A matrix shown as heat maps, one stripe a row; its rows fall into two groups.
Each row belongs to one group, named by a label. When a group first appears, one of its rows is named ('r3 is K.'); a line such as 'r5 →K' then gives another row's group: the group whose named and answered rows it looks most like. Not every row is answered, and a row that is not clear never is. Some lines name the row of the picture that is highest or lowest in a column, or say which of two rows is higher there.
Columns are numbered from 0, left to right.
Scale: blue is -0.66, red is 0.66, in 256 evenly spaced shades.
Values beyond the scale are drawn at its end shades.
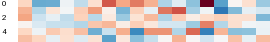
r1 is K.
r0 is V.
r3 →V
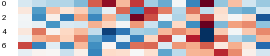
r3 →V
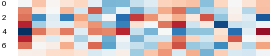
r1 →K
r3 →K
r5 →K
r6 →K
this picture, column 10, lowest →5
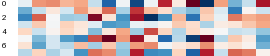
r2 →V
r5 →V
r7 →V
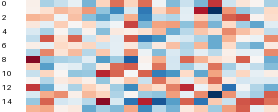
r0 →V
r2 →K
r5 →K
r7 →K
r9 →V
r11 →V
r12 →K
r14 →V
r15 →K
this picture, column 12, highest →1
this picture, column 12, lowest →14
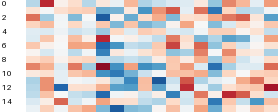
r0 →K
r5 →K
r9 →K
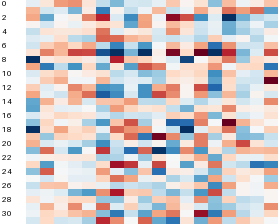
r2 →K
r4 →K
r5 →V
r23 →V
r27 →V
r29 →K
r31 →V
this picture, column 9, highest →19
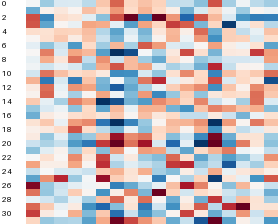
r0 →V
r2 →V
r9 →V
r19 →V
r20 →V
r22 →K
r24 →V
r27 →V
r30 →K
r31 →V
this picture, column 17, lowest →11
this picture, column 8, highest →20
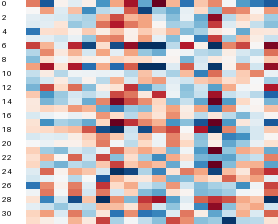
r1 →K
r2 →V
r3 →V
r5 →V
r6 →K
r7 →K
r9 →K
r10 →V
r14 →V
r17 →V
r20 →K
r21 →V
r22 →K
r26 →K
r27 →K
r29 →V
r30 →K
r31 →K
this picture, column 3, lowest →28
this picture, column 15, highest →6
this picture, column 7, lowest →24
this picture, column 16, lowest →0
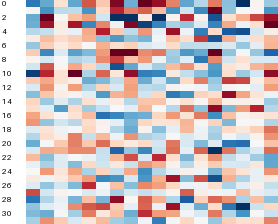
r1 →V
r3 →K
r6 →K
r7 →V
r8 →V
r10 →K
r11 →K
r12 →K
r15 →V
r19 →K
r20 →K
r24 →K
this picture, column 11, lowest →28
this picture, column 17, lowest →7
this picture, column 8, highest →0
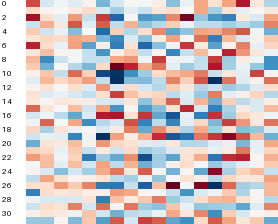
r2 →K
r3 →K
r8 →V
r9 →V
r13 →V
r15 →K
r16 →V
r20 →K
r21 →K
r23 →K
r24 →V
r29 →K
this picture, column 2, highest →26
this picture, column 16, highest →10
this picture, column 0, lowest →27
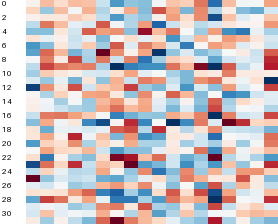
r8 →K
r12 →K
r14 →V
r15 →V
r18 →V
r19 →K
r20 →K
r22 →V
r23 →K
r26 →V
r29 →V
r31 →V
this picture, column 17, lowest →11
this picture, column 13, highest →22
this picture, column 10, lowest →17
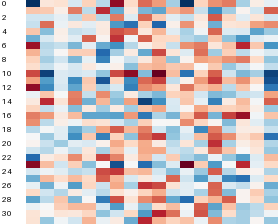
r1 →K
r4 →V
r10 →V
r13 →K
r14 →K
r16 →K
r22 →K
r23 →K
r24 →V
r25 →K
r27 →V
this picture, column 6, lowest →23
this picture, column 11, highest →23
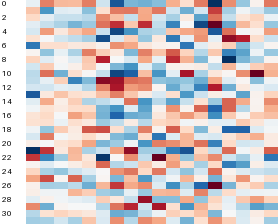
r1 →V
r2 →V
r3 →V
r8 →K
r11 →V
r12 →V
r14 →K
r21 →K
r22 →V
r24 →V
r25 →K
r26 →V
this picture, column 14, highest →5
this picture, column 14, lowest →8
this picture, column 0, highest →22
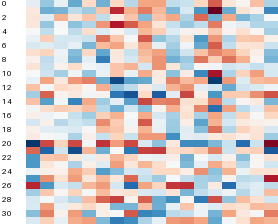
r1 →V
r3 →V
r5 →V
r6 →V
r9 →V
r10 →V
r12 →K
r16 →V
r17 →V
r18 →V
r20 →K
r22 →K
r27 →K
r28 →V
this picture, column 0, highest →26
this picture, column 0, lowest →20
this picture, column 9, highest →21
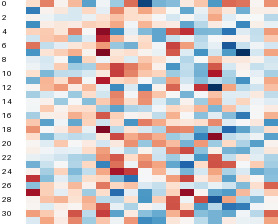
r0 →K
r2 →V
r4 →K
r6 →K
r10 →V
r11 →K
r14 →V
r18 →K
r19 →V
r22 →V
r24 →V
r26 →K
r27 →K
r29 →K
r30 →K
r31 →K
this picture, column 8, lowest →0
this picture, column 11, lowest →23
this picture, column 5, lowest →23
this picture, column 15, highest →0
